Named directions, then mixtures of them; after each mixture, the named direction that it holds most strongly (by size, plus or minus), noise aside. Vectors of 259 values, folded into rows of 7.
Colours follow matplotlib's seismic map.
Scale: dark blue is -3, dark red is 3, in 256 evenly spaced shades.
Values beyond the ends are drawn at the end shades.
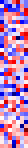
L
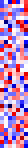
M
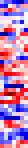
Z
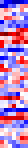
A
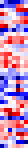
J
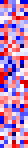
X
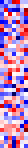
L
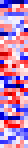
Z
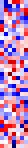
L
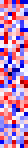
X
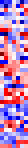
Z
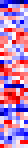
Z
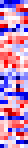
J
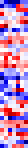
J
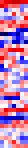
A
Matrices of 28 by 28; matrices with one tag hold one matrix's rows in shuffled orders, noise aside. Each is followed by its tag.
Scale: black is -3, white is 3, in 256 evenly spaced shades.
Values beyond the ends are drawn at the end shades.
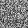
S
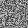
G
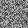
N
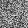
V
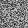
V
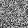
S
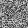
G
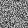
N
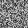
V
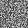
S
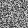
V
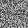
S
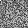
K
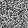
V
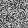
V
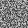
S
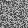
V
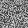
N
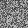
K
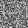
G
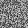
S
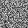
N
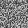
S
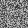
K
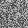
V
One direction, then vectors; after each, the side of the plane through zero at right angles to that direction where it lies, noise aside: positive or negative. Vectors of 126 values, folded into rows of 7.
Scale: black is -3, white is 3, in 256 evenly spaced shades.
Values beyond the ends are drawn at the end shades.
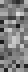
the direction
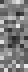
negative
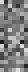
positive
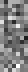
negative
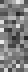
negative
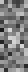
positive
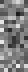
negative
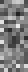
negative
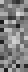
positive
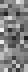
negative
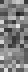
negative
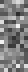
negative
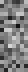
positive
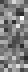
negative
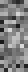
positive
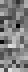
positive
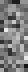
positive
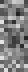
negative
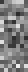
negative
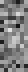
positive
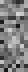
positive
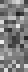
negative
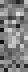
positive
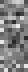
negative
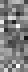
negative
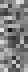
negative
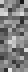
positive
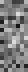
positive
